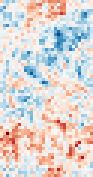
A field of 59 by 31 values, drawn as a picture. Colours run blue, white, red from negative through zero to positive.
Grain: blotchy. Stripes: none. Odd rows or columns: none. Histogram: bell-shaped.
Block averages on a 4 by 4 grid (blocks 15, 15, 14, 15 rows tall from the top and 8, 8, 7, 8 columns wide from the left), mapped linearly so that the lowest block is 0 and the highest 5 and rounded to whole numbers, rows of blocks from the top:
2 4 2 0 | 2 0 1 1 | 2 2 5 3 | 5 4 5 5
